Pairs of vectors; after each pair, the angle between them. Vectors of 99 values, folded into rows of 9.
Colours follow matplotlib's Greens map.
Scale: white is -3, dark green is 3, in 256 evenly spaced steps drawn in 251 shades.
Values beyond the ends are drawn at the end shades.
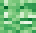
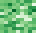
orthogonal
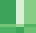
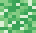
orthogonal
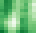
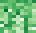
orthogonal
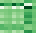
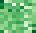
partly opposed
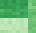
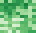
partly aligned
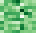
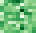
nearly parallel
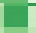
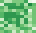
partly aligned
